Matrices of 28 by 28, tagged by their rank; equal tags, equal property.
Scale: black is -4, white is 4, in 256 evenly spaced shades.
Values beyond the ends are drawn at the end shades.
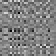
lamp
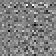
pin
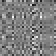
lamp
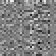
pin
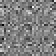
pin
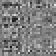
pin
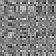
lamp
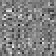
pin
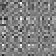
lamp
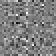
pin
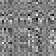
lamp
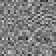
pin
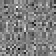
pin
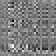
lamp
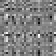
lamp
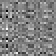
lamp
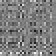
lamp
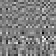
lamp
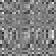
lamp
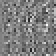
pin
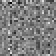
pin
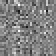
pin
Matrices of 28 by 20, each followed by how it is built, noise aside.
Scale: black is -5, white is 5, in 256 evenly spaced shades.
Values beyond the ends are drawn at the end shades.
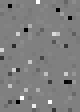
sparse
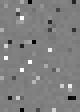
sparse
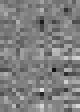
low rank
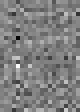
low rank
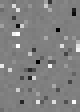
sparse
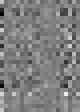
low rank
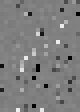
sparse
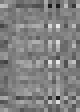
low rank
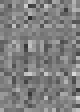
low rank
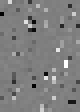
sparse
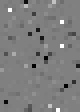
sparse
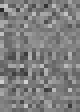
low rank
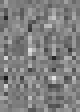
low rank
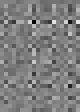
low rank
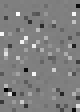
sparse
